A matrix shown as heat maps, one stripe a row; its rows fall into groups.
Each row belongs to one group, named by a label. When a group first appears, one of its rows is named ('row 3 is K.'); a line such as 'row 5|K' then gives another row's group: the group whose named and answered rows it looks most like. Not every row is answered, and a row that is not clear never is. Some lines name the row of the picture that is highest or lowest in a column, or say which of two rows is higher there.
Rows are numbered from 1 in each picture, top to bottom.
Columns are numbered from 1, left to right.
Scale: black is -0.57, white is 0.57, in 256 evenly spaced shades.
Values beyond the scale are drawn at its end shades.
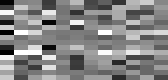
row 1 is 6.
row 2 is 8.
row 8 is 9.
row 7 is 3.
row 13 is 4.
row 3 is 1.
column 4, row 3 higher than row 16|Yes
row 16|4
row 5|6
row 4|8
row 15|9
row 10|6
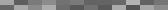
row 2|8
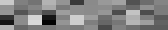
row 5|6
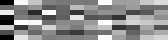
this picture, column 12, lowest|6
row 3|1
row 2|6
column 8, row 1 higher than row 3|Yes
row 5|3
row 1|3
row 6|4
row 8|3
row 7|8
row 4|6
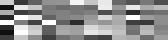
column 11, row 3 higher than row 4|No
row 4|3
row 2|3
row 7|3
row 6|3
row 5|1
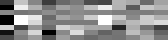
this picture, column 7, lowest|1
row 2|3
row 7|6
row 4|3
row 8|6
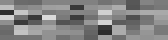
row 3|3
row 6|8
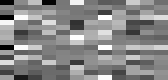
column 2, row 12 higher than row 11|Yes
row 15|6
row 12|3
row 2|4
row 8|4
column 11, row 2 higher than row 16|Yes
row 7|4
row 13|1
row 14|6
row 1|6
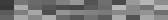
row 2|8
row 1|6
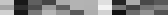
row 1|4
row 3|4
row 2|4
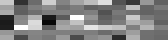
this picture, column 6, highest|4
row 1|4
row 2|9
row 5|6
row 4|6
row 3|9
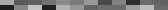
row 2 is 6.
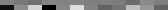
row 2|6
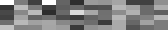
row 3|6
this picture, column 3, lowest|1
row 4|8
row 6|1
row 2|8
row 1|1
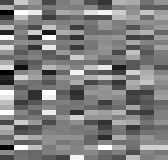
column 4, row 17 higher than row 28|No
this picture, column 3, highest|3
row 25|8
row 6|1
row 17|6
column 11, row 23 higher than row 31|No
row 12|6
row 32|6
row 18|4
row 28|8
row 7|6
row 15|6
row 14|4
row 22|9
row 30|3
